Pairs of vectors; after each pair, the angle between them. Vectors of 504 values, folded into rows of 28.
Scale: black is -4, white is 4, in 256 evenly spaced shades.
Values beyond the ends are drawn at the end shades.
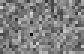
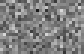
partly opposed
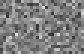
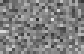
orthogonal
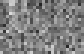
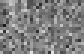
nearly parallel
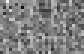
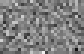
orthogonal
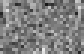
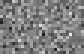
orthogonal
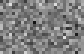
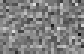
orthogonal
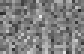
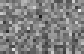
nearly opposite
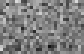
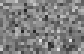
partly aligned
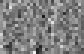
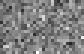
partly opposed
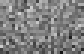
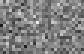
partly aligned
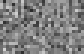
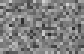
orthogonal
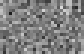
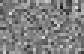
nearly opposite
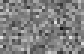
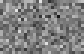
orthogonal
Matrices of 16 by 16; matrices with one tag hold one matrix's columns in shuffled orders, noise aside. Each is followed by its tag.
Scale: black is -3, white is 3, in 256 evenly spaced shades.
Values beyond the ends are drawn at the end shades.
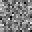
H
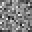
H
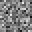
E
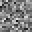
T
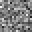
E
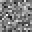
H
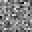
H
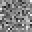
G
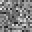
E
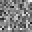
G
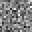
E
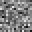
E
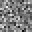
E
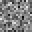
H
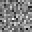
T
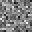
H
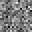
E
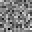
G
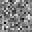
G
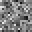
H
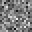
T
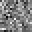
H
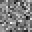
H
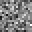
H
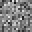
H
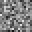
H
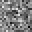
E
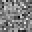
H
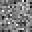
H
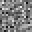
E
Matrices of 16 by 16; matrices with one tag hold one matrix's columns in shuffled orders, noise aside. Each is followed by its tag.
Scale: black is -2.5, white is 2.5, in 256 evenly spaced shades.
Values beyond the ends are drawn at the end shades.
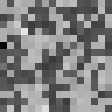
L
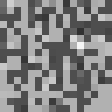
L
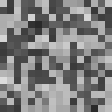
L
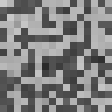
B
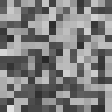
B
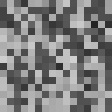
L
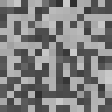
B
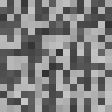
L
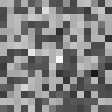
B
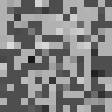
B
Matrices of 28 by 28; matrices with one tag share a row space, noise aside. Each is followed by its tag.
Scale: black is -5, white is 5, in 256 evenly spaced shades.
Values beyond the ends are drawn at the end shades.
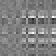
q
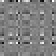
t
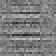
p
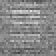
p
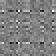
t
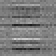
p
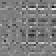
q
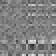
q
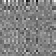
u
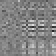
q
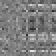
q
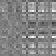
q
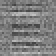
p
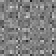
t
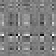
t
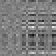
q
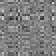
t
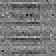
p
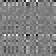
u
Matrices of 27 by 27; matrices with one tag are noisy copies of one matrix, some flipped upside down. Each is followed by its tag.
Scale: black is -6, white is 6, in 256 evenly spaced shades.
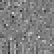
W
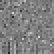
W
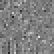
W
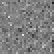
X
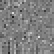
W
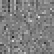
W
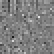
W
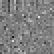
W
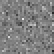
X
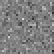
X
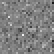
X
